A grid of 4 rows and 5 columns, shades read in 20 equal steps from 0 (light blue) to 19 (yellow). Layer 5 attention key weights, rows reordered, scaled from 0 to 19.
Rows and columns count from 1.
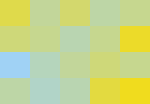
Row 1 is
15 8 12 7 9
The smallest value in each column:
0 4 6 7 9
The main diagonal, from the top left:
15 9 8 16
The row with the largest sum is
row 2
